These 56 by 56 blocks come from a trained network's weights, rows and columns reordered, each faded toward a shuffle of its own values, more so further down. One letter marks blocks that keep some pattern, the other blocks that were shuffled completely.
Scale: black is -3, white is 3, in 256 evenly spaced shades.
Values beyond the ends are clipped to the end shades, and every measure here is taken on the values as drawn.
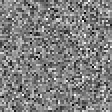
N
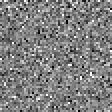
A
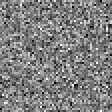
N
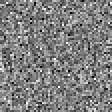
A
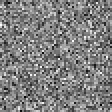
N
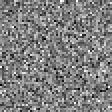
N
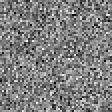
N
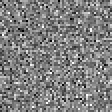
A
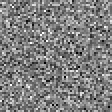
A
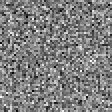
N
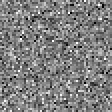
N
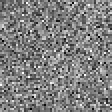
N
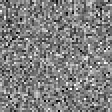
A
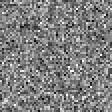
A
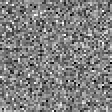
A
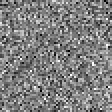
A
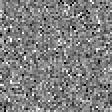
N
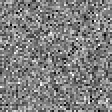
N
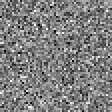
N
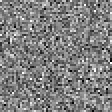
A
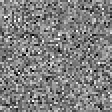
A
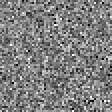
A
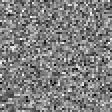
N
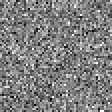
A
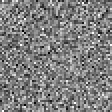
N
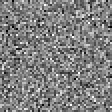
N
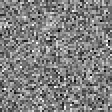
A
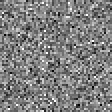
A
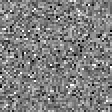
A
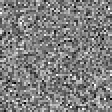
A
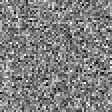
N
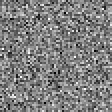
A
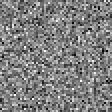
N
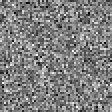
A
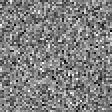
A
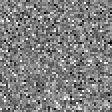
A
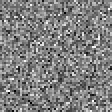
N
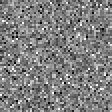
N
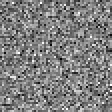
A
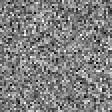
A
